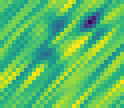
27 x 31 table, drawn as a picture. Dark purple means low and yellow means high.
Streaks slant up to the right. There are three dips. The ninth with the lowest average is the top right. On average the colour sits 70% of the way up the scale.
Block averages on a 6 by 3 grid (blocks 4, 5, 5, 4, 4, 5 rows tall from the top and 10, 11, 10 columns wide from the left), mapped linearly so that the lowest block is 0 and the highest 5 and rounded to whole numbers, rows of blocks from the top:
3 4 3 / 4 1 0 / 2 4 4 / 3 3 4 / 5 4 4 / 3 5 5
